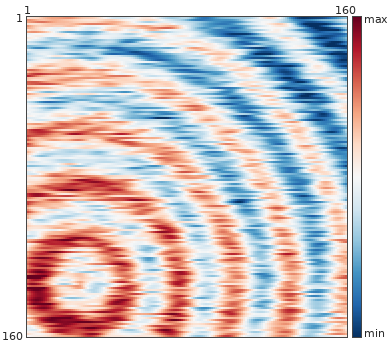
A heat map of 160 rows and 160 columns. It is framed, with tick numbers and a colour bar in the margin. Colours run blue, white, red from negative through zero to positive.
Neither half mirrors the other. There is an overall slope up to the bottom left. The ninth with the lowest average is the top right. Rings spread out from the bottom left.
